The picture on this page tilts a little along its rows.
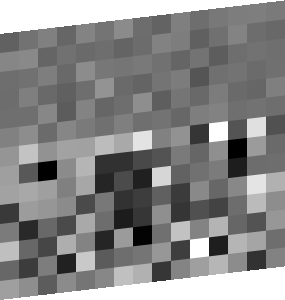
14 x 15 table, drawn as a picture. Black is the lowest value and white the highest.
Seam: horizontal, 40% of the way down, the top part calmer. Mirror symmetry: none. Grain: fine. Calmest part: top right.
